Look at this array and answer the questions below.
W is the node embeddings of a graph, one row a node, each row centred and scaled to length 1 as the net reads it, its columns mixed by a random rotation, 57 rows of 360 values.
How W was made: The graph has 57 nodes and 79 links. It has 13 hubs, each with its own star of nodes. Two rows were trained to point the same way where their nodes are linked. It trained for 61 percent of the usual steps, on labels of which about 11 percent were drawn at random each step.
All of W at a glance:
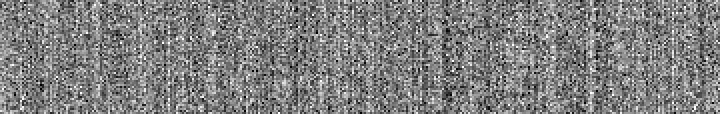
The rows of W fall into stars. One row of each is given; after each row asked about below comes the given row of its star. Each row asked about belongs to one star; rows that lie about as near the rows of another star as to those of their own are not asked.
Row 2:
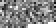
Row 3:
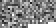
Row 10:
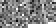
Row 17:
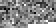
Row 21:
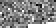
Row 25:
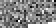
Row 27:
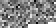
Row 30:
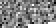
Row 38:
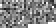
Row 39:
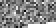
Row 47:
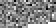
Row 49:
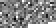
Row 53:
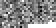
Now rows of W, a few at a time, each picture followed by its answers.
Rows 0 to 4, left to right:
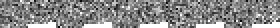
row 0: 3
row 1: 17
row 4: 30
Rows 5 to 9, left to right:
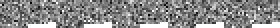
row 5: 3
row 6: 2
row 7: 2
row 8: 27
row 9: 27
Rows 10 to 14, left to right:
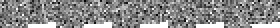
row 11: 38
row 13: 25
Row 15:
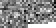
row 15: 2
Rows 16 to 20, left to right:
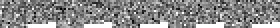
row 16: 2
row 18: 49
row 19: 47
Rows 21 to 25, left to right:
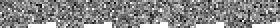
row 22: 27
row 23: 38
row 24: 47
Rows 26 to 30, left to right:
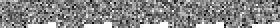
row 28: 38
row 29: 49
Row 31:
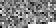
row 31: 38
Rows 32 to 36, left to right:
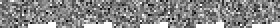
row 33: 3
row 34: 21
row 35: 30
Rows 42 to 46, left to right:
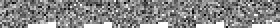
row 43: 17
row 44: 10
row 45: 49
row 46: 17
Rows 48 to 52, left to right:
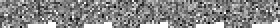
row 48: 53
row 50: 49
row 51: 39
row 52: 30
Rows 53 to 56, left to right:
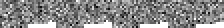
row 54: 3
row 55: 53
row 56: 25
